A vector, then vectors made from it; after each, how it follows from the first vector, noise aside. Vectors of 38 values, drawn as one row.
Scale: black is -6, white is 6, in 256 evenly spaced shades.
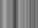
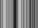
scaled up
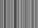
sign-scrambled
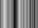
scaled up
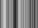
scaled up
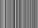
sign-scrambled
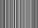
sign-scrambled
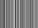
sign-scrambled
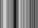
scaled up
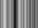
scaled up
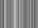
sign-scrambled
